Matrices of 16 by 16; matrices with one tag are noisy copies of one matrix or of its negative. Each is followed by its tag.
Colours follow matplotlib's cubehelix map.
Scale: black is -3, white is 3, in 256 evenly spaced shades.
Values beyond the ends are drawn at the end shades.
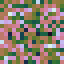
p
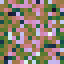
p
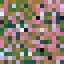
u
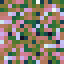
p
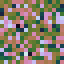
u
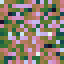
p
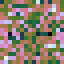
p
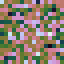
p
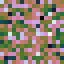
p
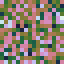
u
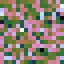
u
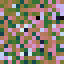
u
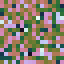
u
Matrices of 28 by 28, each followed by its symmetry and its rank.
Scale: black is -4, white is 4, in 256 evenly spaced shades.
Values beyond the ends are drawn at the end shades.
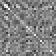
symmetric, rank five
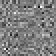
neither, rank five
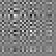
symmetric, rank two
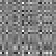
neither, rank two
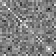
symmetric, rank five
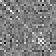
symmetric, rank five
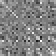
symmetric, rank five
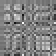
symmetric, rank two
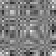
symmetric, rank two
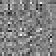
neither, rank five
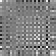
symmetric, rank two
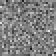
antisymmetric, full rank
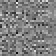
neither, rank five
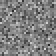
antisymmetric, full rank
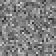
antisymmetric, full rank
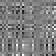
neither, rank two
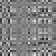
neither, rank two
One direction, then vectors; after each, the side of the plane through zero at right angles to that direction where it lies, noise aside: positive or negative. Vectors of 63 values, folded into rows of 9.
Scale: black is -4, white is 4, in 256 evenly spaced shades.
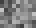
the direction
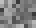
negative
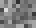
negative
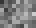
positive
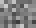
negative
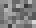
negative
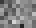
positive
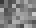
positive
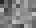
positive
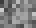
positive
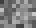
positive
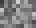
positive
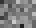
positive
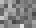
negative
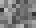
negative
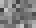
negative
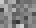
negative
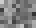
negative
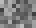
negative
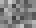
negative
